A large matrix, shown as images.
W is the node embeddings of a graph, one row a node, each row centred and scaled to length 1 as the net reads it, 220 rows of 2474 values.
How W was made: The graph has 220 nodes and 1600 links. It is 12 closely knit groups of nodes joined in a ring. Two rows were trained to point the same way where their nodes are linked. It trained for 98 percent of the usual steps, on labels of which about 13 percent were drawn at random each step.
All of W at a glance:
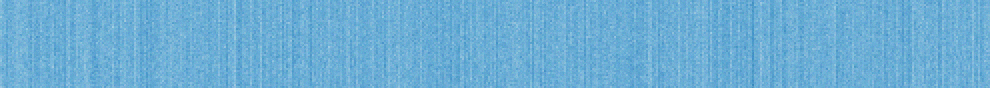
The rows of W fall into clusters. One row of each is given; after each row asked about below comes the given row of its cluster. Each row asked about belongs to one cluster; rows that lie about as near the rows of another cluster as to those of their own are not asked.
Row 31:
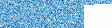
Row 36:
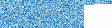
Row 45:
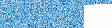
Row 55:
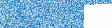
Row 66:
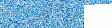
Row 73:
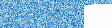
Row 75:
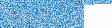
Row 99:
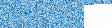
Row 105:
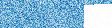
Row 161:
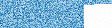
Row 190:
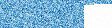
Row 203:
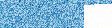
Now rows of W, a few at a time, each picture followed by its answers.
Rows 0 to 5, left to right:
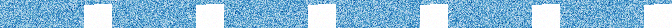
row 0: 203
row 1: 161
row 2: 75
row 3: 73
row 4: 36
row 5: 203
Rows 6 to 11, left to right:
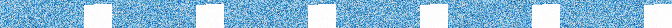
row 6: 36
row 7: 203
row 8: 66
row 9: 99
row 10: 105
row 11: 75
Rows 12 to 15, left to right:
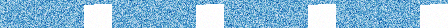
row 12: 36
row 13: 73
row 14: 75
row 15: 99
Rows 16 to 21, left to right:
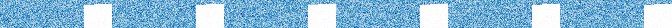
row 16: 161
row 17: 161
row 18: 55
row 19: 190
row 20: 203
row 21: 66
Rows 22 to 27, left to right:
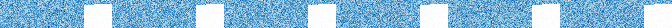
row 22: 73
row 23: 161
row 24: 105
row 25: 36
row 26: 99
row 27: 31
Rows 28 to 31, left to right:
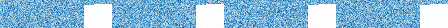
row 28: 161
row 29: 203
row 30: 66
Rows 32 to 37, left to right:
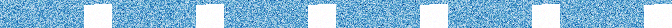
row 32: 31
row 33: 203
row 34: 31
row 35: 75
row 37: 31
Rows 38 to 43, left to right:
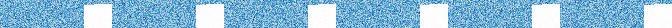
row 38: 161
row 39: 105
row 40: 203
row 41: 75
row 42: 161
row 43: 31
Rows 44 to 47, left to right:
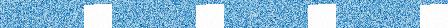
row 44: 36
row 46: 190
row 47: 36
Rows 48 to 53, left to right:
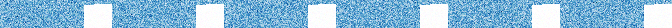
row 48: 36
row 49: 203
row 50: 105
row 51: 66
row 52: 36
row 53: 55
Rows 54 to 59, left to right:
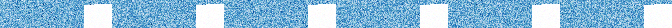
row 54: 73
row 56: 75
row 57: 45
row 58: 75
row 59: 45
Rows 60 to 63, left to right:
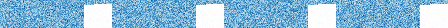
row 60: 55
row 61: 99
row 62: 66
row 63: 161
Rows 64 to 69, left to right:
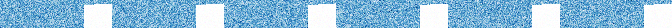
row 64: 105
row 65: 190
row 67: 66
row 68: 75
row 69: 75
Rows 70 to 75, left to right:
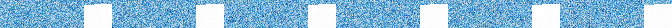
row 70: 99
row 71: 73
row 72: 36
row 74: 45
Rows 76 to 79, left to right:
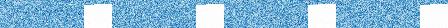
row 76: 66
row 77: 161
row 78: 190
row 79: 99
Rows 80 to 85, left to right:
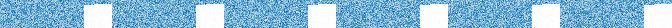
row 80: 45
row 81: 190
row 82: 190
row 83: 161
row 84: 161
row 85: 99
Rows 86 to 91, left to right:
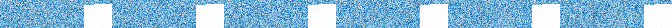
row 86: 31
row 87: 31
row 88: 105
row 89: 161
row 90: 105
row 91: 105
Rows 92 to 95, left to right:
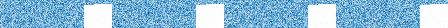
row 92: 36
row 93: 75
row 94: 203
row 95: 161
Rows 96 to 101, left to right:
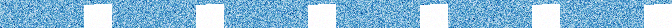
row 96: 190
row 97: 36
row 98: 36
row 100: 31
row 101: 66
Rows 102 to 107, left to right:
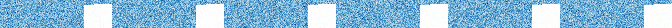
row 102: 45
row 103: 203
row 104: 161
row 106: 55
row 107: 190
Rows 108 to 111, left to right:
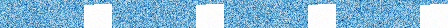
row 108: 105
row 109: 36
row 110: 105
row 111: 45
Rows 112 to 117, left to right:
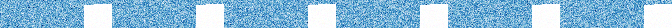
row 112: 31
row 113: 73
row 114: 99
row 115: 73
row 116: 75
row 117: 73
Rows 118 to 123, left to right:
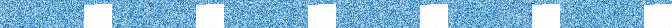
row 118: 55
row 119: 55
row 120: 66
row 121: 73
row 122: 55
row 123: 36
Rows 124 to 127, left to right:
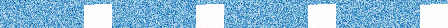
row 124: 66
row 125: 73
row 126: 190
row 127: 55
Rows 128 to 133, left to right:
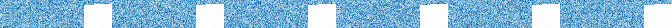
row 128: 203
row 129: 73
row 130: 73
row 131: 66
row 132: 99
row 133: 45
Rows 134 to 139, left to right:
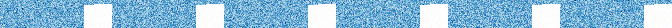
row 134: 161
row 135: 190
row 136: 190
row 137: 73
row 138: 75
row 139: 55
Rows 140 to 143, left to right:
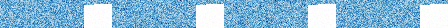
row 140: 190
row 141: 99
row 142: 99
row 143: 31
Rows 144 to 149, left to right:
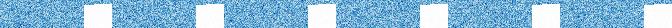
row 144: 99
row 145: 45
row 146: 31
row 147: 55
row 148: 203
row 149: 99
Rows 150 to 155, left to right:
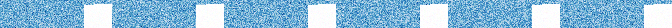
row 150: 75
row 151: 55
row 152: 75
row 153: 55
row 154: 161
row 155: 75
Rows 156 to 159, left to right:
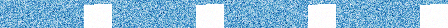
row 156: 161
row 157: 31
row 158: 73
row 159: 66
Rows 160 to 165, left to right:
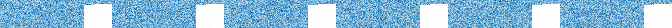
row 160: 66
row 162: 66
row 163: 99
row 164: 55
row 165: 99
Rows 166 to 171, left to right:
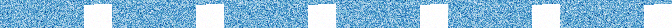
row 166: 45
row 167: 66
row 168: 66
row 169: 66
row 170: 190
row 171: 36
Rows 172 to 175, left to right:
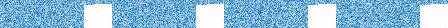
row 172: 36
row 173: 55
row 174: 45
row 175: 190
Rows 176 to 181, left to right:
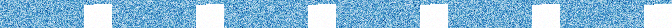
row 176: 75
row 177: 66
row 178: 99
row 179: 203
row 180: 73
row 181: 55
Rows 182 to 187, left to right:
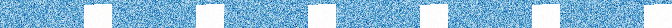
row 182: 105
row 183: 203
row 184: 190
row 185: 31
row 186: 73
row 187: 45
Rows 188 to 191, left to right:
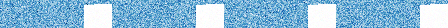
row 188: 105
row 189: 203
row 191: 203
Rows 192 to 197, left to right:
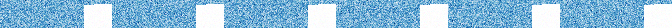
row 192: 45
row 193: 161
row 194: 203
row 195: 161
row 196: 190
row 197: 73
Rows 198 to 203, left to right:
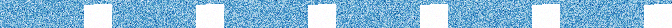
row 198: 75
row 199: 36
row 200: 190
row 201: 36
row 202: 161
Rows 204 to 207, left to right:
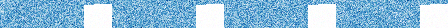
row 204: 36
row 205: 99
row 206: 161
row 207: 99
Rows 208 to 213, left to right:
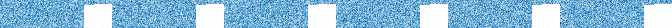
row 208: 203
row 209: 75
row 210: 36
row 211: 36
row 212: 73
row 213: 99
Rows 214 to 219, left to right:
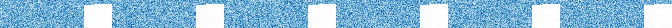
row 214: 31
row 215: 99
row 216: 105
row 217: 75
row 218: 203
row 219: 75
